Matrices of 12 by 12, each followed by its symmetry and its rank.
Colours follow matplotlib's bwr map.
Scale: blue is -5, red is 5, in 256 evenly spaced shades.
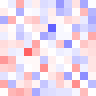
antisymmetric, full rank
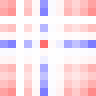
symmetric, rank one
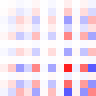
symmetric, rank one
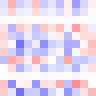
neither, rank two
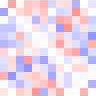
antisymmetric, full rank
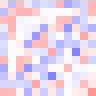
symmetric, full rank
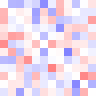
antisymmetric, full rank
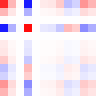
symmetric, rank one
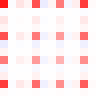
symmetric, rank one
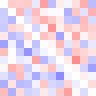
antisymmetric, full rank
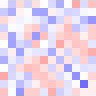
symmetric, full rank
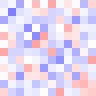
symmetric, full rank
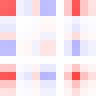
symmetric, rank one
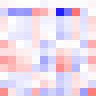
neither, rank two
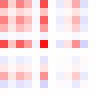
symmetric, rank one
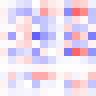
neither, rank two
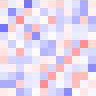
symmetric, full rank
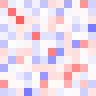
symmetric, full rank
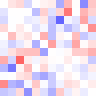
antisymmetric, full rank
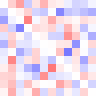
antisymmetric, full rank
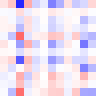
neither, rank two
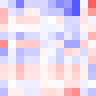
neither, rank two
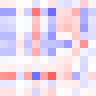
neither, rank two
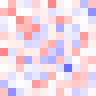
symmetric, full rank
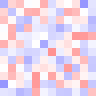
symmetric, full rank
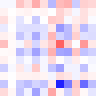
neither, rank two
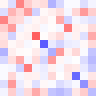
symmetric, full rank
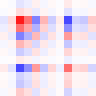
symmetric, rank one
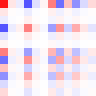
symmetric, rank one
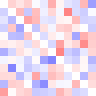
antisymmetric, full rank
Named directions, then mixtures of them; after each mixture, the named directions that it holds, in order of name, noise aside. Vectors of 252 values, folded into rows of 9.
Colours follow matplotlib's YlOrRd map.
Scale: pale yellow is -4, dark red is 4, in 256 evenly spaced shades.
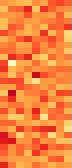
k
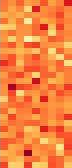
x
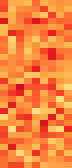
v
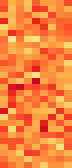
v, x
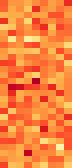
v, x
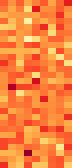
x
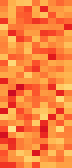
k, v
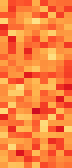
v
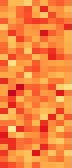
k, v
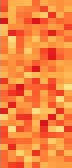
v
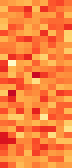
k
